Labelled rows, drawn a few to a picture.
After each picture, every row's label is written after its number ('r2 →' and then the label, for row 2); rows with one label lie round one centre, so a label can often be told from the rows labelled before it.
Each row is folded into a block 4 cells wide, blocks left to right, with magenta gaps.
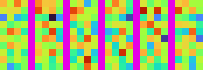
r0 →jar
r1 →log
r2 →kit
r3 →log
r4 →log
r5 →log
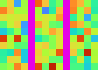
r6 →kit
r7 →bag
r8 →log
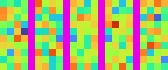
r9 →kit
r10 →log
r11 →bag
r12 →bag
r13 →jar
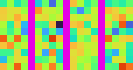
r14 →kit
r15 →kit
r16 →bag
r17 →kit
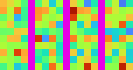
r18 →log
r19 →kit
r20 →kit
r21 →kit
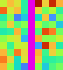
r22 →log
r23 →jar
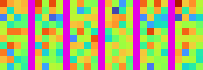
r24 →jar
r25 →jar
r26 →bag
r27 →bag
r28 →jar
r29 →jar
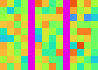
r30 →bag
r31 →bag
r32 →jar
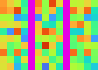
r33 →log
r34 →jar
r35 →log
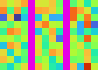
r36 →jar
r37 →log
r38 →kit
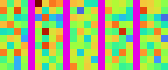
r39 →log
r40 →jar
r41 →bag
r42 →log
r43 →log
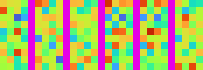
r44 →log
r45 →bag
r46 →bag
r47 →jar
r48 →jar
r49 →bag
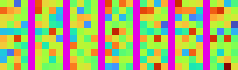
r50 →kit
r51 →log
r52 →bag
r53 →jar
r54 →kit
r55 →log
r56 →kit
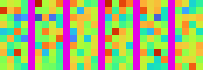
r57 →log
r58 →jar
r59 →bag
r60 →jar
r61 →log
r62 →bag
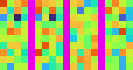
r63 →jar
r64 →jar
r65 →bag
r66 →log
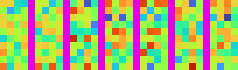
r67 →bag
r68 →bag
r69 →kit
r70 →jar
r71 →jar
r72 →kit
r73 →jar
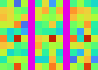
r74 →kit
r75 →kit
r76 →kit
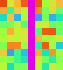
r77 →jar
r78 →jar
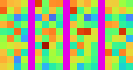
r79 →log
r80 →jar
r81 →jar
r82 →log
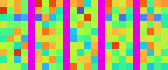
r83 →log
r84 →jar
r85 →bag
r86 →jar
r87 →jar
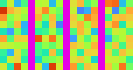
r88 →kit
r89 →kit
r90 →bag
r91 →bag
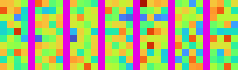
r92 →log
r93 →bag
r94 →bag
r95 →log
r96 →jar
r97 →kit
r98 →kit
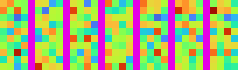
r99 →log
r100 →bag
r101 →kit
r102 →bag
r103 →log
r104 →log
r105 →log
